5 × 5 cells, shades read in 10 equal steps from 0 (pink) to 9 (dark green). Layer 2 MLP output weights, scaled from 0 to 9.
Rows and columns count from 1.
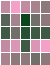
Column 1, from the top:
2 6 7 2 3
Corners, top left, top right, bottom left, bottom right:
2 4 3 4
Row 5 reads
3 4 4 5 4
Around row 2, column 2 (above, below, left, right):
0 5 6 9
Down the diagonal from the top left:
2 3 8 1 4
